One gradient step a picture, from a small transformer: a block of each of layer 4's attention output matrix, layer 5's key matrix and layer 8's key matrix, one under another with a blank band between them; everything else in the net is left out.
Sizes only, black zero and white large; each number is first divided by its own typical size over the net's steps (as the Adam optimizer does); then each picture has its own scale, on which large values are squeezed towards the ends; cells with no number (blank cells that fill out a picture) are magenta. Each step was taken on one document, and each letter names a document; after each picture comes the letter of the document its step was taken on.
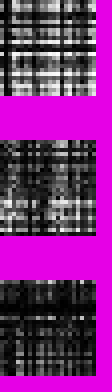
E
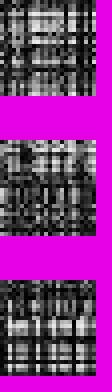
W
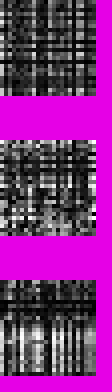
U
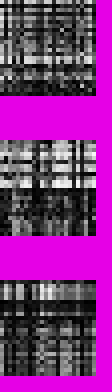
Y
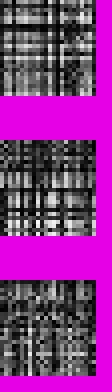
Y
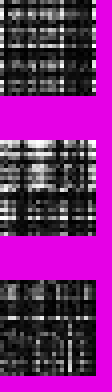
U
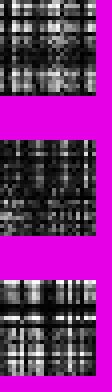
E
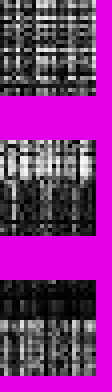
W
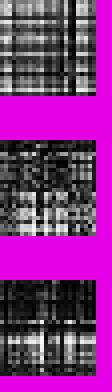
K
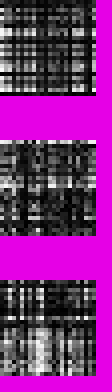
U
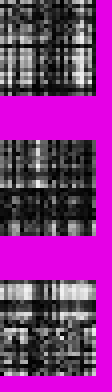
Y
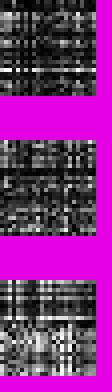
U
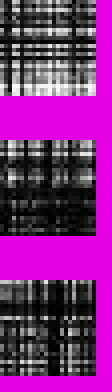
E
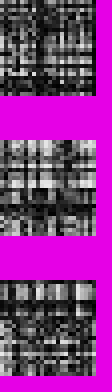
Y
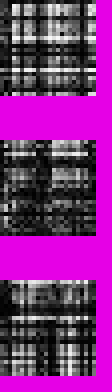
E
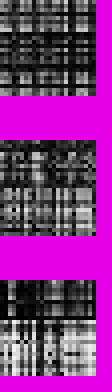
K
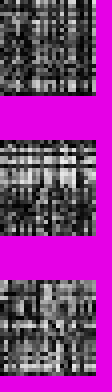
W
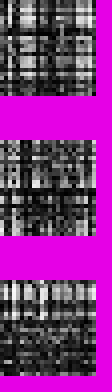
Y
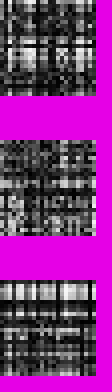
Y
